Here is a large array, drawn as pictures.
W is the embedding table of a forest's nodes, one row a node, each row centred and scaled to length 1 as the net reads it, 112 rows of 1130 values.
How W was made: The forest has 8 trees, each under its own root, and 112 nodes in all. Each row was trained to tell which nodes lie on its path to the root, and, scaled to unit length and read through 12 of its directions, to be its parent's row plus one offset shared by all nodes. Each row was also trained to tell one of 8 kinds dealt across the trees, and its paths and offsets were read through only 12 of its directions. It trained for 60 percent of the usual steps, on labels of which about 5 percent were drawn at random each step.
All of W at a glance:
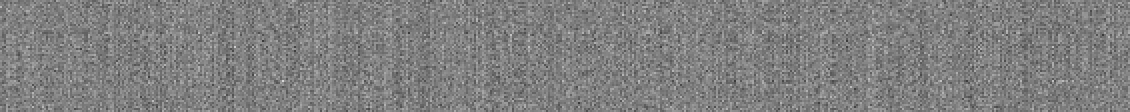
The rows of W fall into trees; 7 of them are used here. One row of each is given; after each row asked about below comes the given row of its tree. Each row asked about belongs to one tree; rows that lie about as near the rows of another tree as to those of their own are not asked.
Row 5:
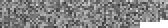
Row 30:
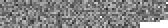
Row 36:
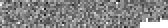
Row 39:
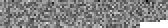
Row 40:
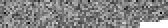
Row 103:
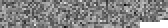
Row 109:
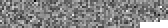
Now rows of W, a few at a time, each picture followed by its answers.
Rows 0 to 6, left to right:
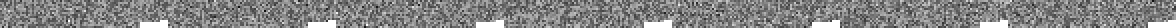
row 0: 109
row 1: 103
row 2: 30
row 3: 30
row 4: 36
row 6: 30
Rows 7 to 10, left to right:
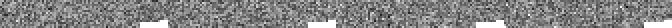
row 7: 30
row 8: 40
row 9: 103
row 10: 40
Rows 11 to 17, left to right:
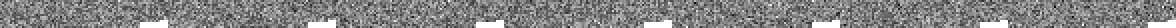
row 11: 109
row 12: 40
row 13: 36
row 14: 103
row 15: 40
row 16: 103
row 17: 39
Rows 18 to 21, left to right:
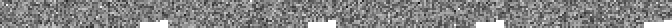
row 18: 36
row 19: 40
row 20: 36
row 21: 40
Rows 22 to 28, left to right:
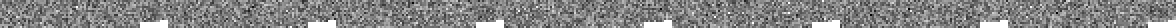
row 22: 30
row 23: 109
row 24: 30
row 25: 103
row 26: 39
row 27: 5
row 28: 30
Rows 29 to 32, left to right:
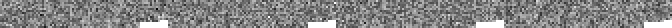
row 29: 103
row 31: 5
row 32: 30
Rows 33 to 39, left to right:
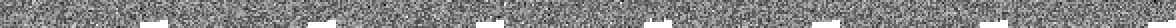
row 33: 30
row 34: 40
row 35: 40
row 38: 36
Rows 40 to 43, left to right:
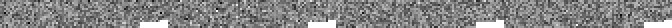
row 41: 40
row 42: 5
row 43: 40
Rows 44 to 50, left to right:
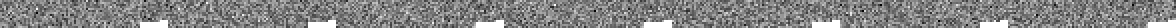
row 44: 30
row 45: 30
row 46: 36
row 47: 36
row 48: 109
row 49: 40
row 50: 36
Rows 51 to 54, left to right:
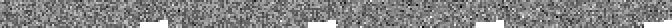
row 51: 39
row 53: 36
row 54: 30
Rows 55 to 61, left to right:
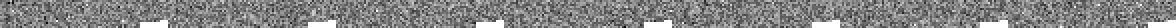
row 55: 39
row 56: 5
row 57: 109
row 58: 39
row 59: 36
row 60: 103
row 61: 39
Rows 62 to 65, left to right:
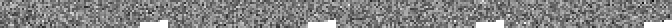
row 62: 5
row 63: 36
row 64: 109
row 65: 40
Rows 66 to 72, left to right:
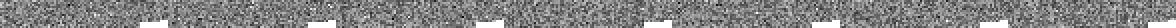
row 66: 36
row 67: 39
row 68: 39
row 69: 5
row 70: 30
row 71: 109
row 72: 40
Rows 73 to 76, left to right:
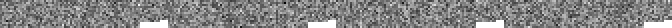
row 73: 36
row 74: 40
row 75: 109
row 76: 5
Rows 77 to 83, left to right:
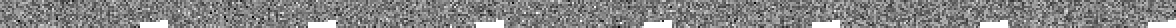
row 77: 39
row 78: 39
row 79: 30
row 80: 36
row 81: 36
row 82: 109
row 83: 40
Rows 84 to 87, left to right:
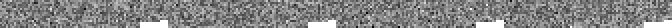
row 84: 103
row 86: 39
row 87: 103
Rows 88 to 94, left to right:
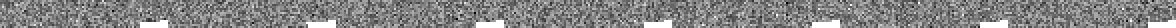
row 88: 39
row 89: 30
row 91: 30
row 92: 40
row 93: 39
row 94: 30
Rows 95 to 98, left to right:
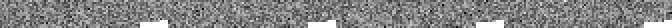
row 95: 5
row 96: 39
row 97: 39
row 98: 36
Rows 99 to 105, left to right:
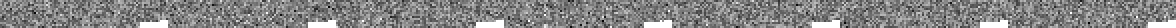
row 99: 103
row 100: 30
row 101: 40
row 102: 36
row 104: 5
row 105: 36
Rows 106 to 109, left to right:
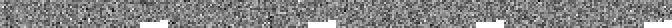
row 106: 39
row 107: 39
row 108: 109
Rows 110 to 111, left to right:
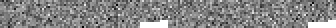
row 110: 36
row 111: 30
